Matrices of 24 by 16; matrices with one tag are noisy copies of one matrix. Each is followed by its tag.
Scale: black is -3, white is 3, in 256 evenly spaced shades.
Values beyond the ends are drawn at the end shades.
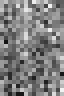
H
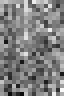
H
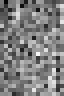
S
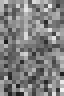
H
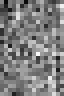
S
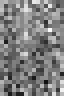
H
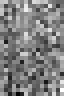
H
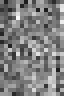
S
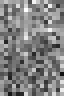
H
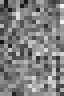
S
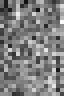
S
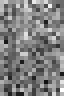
H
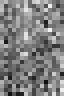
H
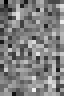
S
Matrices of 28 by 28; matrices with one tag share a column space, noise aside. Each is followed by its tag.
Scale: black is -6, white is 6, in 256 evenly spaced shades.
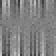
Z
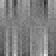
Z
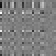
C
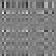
C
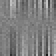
Z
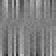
Z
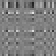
C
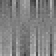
Z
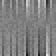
Z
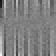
Z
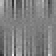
Z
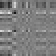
C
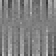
Z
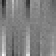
Z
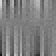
Z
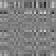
C
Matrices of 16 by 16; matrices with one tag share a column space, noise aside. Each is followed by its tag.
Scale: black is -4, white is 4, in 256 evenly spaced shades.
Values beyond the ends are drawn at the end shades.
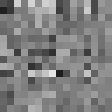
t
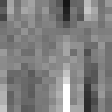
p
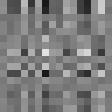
t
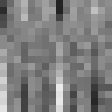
p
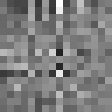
t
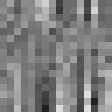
p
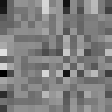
t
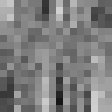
p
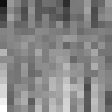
p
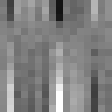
p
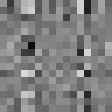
t
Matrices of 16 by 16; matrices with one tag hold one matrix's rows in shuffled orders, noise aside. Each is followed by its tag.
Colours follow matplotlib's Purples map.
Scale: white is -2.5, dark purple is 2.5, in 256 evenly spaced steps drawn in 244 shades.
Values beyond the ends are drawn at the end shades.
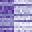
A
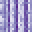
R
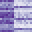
A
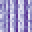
R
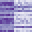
A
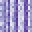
R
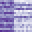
A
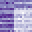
A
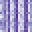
R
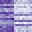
A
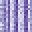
R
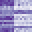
A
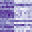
A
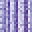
R
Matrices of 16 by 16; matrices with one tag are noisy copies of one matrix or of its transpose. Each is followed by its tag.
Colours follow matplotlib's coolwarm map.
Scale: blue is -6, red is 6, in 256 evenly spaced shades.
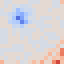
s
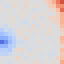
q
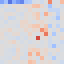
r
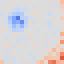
s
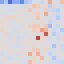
r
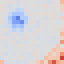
s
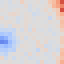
q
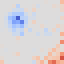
s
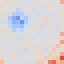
s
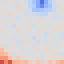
q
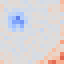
s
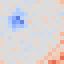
s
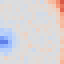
q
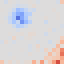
s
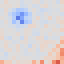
s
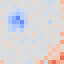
s
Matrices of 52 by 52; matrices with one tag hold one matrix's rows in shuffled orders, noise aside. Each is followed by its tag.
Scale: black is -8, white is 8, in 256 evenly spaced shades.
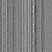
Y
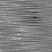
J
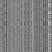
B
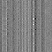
Y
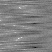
J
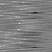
J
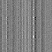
Y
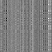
B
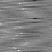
J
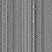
Y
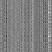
B
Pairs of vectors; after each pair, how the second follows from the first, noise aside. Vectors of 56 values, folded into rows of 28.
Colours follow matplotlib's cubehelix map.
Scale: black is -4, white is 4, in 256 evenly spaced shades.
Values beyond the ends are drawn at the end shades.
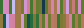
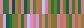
negated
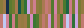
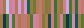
negated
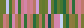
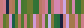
negated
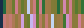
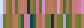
negated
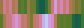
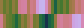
negated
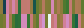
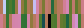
negated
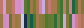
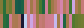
negated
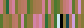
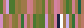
negated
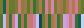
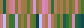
sign-scrambled
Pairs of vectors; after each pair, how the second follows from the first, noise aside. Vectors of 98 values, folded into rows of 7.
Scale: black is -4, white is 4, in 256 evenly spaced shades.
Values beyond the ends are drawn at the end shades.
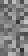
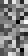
scaled up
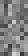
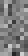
negated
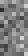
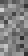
negated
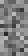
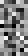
scaled up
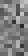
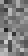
reversed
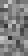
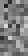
negated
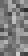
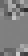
partly zeroed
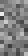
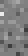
partly zeroed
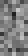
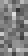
negated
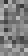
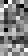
scaled up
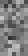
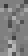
partly zeroed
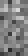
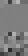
partly zeroed
